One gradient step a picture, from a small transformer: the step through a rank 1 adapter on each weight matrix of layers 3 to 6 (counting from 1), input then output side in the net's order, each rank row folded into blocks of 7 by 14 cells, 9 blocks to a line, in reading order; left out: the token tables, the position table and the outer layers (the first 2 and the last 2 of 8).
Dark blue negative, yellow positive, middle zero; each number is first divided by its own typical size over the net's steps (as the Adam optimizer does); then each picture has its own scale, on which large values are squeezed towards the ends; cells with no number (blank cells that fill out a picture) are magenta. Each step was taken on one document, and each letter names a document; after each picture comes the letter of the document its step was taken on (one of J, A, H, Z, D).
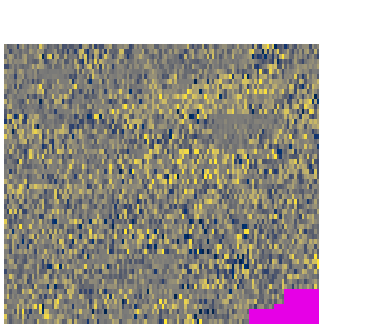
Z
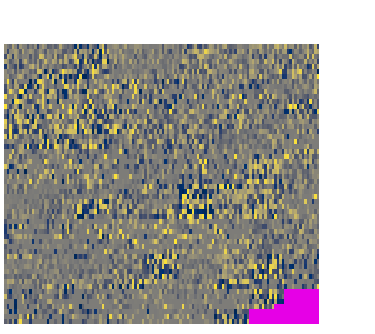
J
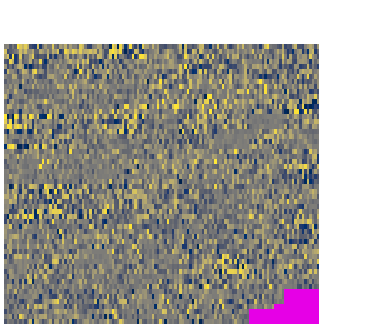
Z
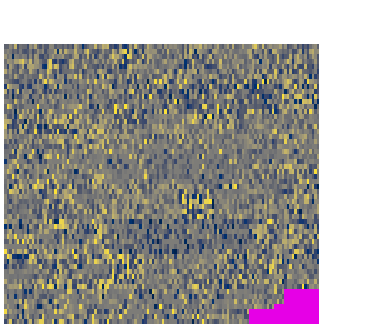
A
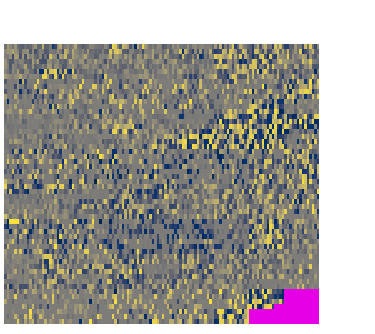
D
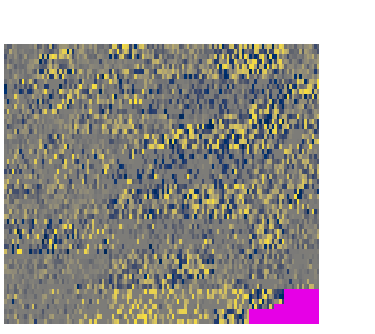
D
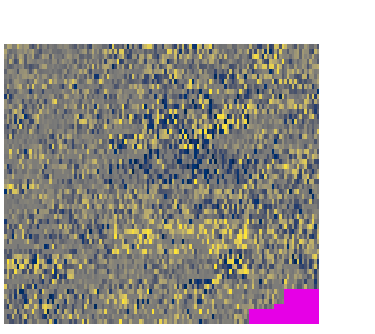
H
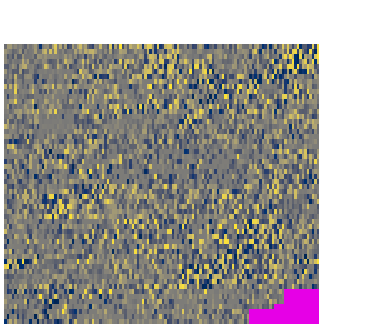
H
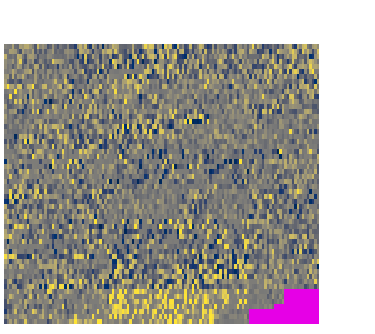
H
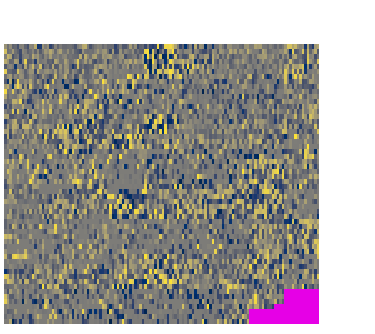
J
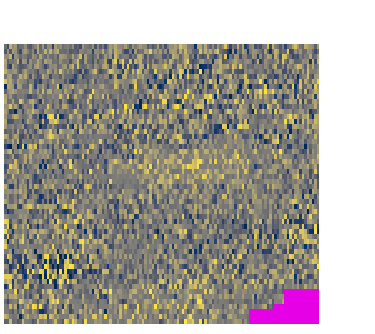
Z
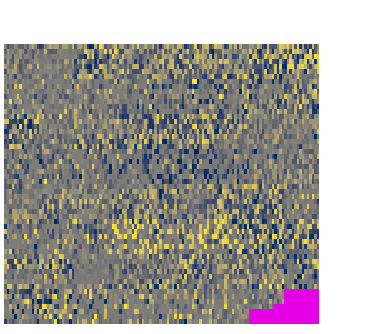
H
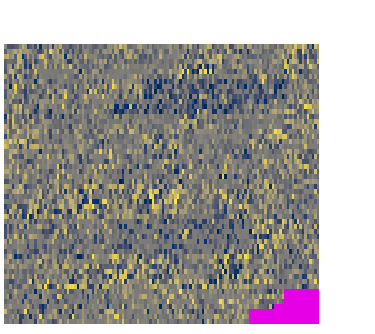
A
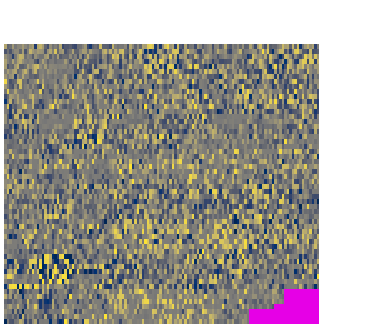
H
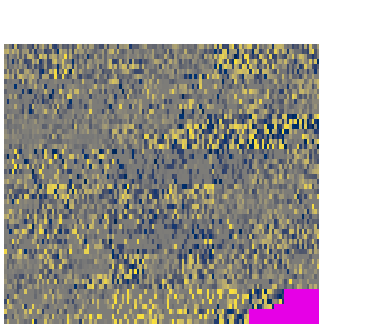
D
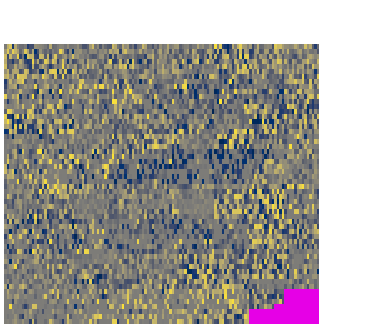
D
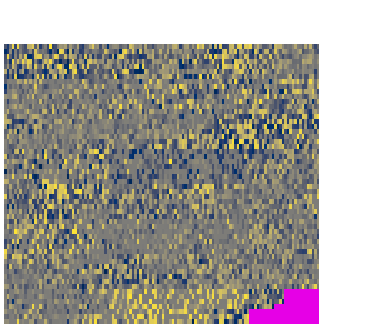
D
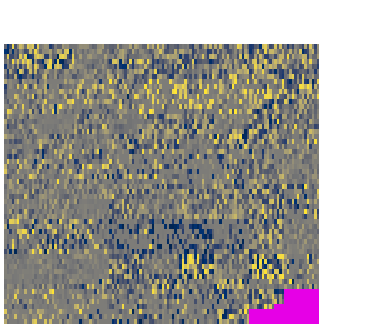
D
